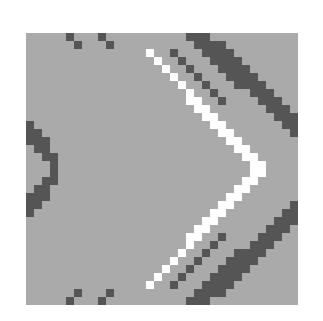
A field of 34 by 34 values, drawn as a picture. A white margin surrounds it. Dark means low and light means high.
It is mirror symmetric from top to bottom. No overall slope runs across the table. The ninth with the highest average is the middle right. The centre is the calmest part.
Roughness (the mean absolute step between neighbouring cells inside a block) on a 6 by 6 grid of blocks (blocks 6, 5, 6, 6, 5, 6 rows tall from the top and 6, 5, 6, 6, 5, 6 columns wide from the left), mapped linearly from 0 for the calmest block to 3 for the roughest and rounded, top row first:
011320 / 000222 / 200021 / 200021 / 000222 / 011320
